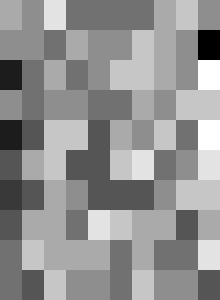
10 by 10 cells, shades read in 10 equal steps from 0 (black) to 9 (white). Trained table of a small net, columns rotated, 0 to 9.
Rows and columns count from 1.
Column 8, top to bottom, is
6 6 6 5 7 4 5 6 4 5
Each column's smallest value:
1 3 4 3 3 3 3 4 3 0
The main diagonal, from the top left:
6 5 6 5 3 7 3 6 4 3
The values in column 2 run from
3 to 7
